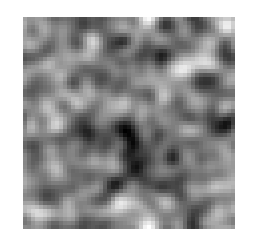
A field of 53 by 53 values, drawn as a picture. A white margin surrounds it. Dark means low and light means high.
Histogram: bell-shaped. Mirror symmetry: none. Lone odd cells: none. Average level on the scale: 50%. Stripes: none. Ninth with the lowest average: centre. Slope: none.
